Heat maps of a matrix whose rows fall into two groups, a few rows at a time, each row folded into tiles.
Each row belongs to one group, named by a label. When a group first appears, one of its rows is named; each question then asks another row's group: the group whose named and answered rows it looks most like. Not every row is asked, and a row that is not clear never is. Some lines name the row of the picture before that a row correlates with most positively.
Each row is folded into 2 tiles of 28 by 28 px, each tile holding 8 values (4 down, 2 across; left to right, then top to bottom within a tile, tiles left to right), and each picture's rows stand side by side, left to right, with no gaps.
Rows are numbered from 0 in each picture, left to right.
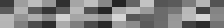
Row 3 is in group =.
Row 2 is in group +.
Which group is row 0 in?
=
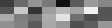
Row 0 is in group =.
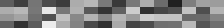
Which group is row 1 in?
=
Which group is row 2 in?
=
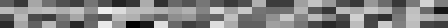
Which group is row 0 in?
+
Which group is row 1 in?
+
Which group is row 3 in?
+
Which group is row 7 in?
=
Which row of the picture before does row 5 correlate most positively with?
1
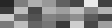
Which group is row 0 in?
=
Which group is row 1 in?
+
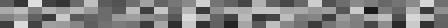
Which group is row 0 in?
+
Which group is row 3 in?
=
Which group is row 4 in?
+
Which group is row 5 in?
+
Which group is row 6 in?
=
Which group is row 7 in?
=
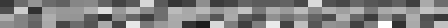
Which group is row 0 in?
=
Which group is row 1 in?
+
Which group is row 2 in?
+
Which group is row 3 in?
+
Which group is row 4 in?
+
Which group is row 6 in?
+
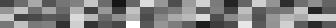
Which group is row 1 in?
=
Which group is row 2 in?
=
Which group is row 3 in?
=
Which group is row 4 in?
=
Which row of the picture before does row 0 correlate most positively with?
2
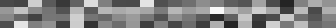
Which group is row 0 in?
+
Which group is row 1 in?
=
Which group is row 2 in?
+
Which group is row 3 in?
+
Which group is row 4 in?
+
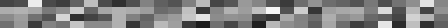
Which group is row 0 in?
+
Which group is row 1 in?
+
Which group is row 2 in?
+
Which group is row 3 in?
=
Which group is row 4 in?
+
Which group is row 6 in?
+
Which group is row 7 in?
=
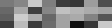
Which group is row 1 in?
+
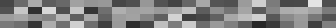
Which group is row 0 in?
=
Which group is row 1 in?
=
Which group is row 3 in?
+
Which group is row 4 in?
=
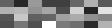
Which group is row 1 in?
=
